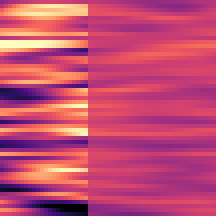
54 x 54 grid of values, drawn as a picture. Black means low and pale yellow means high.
Mirror symmetry: none. Histogram: heavy tails on both sides. Ninth with the highest average: top left. Grain: streaks across. Seam: vertical, 40% of the way across, the right part calmer.
